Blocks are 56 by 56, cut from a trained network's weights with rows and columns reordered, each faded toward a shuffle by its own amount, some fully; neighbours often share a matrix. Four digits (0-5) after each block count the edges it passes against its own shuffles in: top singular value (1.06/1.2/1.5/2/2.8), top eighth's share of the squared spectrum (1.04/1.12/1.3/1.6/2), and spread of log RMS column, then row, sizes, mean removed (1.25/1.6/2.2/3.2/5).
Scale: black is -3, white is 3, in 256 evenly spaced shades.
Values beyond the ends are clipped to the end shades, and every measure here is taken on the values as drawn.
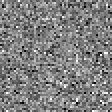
3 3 0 2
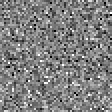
0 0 0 0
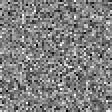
2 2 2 0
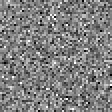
1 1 0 0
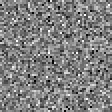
2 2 1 0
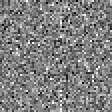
1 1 0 0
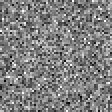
0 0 0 0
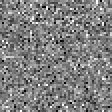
2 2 0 1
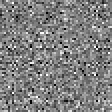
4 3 2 2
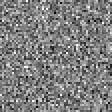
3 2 0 1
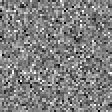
2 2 0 1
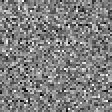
3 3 0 2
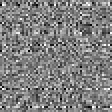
4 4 1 3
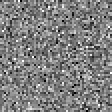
1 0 0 0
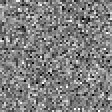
0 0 0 0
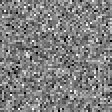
0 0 0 0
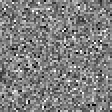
0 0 0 0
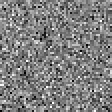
0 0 0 0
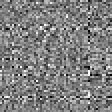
4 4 2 3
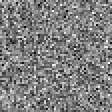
0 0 0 0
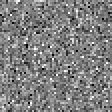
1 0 0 0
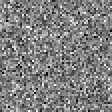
1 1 0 0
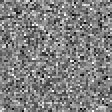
1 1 0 0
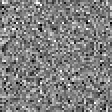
3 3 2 1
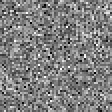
2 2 1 0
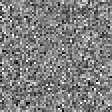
3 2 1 0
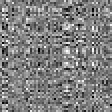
4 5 3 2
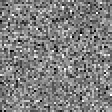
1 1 0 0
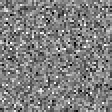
1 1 0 0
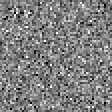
0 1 0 0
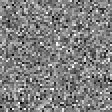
2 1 0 0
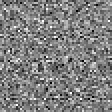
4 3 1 2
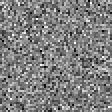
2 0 0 0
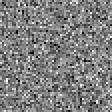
1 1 0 0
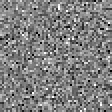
1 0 0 0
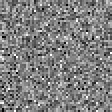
3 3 1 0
